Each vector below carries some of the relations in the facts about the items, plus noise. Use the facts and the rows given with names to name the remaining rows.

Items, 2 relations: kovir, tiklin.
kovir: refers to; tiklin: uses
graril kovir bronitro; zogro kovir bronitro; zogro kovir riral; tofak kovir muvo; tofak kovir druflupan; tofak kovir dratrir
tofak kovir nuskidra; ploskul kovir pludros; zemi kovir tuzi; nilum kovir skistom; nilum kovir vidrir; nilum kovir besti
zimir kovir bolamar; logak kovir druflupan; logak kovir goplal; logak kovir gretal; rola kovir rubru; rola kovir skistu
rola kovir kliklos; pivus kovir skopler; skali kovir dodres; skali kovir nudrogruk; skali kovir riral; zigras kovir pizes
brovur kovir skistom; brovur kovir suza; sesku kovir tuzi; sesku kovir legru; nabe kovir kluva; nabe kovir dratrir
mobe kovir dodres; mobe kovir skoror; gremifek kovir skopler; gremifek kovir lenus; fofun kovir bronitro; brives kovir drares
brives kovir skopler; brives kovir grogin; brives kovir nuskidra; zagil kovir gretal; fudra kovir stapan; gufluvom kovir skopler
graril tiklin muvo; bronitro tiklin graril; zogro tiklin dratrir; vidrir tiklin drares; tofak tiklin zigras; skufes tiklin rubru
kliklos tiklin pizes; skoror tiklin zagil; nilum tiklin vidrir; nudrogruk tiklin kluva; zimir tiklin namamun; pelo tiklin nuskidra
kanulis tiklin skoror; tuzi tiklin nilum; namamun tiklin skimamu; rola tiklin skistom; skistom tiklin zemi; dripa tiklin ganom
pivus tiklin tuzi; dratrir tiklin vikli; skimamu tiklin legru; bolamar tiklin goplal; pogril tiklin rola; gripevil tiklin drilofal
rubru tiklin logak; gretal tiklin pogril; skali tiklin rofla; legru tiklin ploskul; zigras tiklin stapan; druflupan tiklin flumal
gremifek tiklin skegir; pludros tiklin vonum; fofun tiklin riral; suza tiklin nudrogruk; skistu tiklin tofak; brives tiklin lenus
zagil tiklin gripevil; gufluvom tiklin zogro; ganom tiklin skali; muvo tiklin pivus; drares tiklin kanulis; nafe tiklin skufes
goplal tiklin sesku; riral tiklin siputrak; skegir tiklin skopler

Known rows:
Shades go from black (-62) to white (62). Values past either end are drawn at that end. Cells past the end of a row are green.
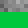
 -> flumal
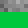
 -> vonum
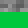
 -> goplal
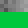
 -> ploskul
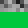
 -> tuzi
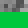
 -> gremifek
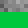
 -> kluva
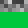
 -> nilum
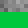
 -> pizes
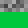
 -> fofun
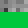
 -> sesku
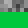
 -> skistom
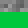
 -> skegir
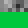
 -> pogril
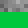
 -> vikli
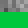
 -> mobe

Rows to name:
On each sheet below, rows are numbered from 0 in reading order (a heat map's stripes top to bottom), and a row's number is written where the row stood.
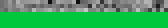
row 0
dodres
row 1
kanulis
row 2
skoror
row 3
graril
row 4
logak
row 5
rola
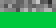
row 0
zigras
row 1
vidrir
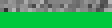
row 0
zemi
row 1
bronitro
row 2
riral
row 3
gufluvom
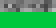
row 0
skali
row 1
tofak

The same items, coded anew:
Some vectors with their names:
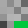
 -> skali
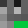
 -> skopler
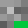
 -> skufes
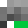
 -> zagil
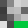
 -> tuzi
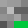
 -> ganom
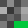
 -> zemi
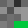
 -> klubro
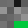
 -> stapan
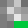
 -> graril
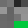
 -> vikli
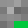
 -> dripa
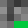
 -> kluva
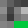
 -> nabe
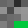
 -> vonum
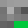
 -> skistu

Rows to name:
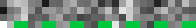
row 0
nilum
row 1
drilofal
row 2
brives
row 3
sesku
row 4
pivus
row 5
ploskul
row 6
goplal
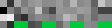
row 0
skimamu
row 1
rubru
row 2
fofun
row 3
gretal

